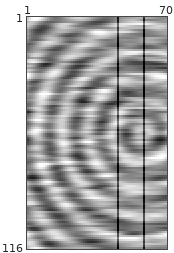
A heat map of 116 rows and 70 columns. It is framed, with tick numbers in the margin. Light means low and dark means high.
Slope: none. Rings: centred on the middle right. Odd lines: columns 46 and 59. Average level on the scale: 40%.
